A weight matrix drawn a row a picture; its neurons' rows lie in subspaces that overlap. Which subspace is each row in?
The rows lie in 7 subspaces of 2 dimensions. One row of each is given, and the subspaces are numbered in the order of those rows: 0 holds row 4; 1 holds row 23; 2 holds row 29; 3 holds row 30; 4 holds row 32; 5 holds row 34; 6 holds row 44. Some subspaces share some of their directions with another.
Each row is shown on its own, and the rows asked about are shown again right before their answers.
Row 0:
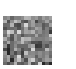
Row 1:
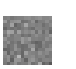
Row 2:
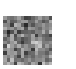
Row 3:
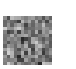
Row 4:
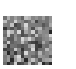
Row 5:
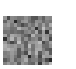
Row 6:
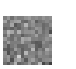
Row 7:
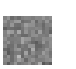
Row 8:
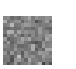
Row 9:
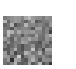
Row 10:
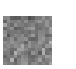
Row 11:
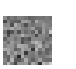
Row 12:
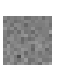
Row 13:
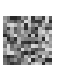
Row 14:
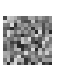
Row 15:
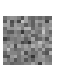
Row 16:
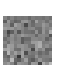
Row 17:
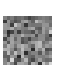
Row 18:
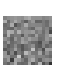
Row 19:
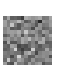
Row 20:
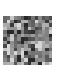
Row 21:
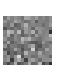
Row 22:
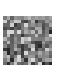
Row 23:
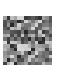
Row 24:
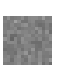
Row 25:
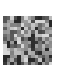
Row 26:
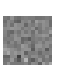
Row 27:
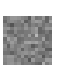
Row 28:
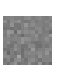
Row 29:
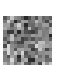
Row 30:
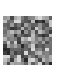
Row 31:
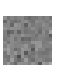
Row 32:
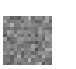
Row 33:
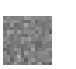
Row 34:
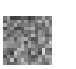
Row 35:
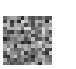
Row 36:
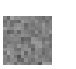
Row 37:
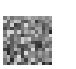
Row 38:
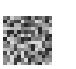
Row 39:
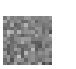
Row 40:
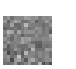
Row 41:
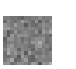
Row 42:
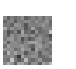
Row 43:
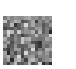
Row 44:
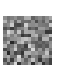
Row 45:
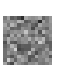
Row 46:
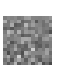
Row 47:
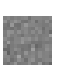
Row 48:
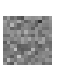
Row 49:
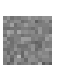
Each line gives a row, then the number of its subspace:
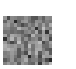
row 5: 6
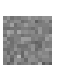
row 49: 4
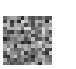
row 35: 0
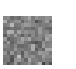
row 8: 4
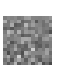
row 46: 6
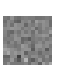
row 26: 3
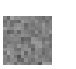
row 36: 5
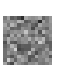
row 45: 1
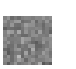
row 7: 5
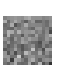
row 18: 5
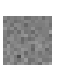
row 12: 0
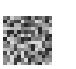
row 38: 4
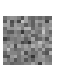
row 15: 0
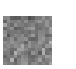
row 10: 5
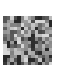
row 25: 3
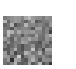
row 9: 5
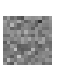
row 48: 1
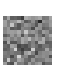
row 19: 1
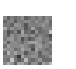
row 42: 0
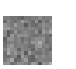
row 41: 1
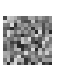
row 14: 2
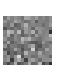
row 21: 0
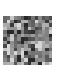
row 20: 2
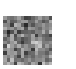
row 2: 3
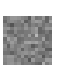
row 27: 4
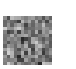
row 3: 5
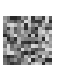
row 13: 4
